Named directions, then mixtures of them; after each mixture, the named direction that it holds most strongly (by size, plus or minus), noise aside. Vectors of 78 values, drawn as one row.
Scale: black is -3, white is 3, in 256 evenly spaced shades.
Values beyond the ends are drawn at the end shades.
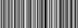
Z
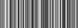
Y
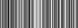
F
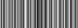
Z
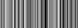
Z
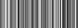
Y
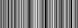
Z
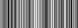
F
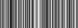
F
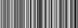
Z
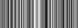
F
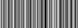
Z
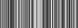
F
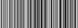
F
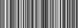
Y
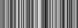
Y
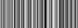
Z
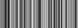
Y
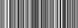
Y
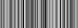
Y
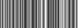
Z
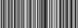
Z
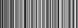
Z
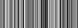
Y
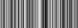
Y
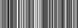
F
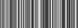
Y
